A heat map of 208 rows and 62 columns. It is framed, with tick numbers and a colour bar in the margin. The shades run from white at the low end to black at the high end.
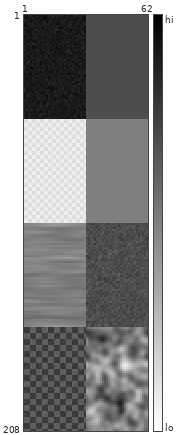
The table splits into 4 rows of 2 panels. Panel 1,1: very high, fine-grained, faint in contrast. Panel 1,2: high, flat. Panel 2,1: very low, checkered, faint in contrast. Panel 2,2: middling, flat. Panel 3,1: middling, streaked across, faint in contrast. Panel 3,2: high, fine-grained, faint in contrast. Panel 4,1: high, checkered. Panel 4,2: middling, blotchy, strong in contrast.
